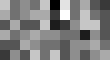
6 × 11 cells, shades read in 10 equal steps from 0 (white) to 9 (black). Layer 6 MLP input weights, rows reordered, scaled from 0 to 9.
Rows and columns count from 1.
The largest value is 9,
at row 1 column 6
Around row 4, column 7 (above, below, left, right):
7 6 4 5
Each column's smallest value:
2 3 3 2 2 2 0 4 2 2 3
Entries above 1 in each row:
10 10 11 11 11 11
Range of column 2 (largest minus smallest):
3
